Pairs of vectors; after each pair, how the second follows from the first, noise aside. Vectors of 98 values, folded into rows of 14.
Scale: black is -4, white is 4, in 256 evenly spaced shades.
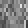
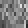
copied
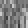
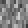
shuffled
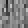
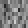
shuffled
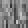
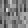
wrapped around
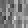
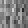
reversed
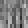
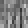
copied
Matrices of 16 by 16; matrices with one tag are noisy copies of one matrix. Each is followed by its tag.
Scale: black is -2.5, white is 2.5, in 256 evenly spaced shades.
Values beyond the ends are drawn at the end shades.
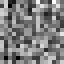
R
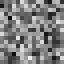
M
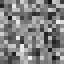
M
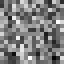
M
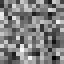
M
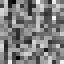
R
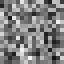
M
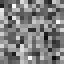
M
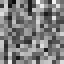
R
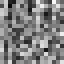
R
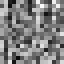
R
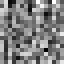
R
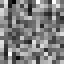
R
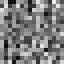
R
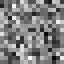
M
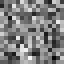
M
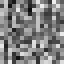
R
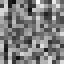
R
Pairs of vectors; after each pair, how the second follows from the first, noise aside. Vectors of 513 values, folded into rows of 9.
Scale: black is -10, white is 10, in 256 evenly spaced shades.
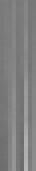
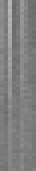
reversed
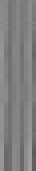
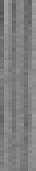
reversed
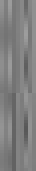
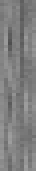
reversed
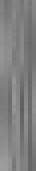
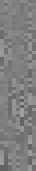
sign-scrambled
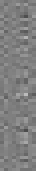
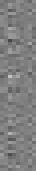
reversed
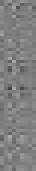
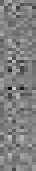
scaled up
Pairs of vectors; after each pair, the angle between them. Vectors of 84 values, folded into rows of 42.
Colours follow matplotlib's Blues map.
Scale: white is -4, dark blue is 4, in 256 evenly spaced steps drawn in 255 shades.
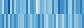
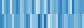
partly aligned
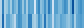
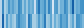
nearly parallel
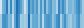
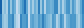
nearly opposite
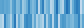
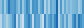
partly aligned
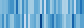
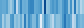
nearly opposite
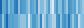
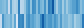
partly opposed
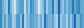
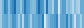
nearly opposite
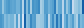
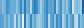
nearly parallel
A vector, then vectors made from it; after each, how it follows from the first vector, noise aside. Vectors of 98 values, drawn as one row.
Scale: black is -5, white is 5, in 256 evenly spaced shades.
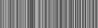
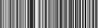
scaled up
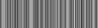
sign-scrambled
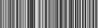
scaled up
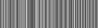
copied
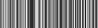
scaled up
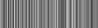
wrapped around
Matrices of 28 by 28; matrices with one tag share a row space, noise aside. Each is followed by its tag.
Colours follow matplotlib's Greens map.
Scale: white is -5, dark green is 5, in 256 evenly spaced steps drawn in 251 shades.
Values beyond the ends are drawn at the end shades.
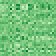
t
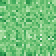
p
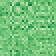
t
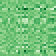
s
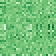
p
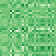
t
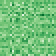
t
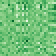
s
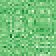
t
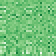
p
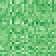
t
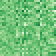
s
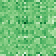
s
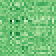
t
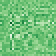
t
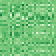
t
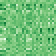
p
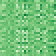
s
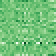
s
